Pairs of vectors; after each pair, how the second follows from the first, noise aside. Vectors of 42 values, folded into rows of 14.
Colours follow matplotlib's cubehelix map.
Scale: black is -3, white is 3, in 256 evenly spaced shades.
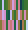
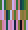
copied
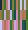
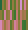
shrunk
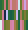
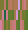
shrunk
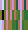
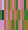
shrunk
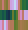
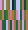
shuffled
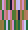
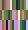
negated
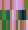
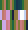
negated
